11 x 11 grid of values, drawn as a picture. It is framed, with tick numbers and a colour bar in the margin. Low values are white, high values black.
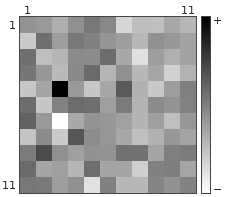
Neither half mirrors the other. Values change most from cell to cell in the middle left. An odd patch, rougher than its surroundings, sits in the middle left. Overall the values sit about 40% of the way up the scale.
